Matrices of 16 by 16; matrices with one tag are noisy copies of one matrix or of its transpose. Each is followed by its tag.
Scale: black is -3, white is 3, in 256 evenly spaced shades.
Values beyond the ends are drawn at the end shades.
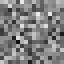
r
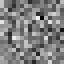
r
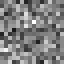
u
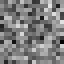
u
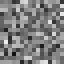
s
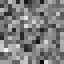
u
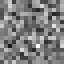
s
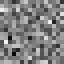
s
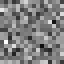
s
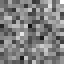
u
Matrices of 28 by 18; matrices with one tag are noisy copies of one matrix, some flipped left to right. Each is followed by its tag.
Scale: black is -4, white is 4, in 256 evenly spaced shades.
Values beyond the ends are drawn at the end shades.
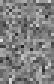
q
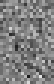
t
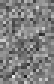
t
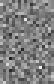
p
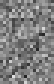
t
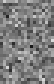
q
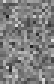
q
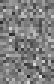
t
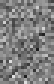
t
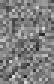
t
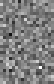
p
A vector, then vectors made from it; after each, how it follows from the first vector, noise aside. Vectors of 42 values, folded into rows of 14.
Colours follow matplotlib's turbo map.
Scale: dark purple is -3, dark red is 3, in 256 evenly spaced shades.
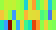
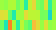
shrunk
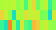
shrunk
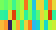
negated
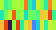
negated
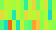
shrunk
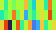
negated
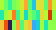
negated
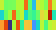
negated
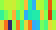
negated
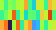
negated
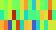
negated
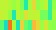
shrunk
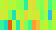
shrunk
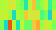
shrunk
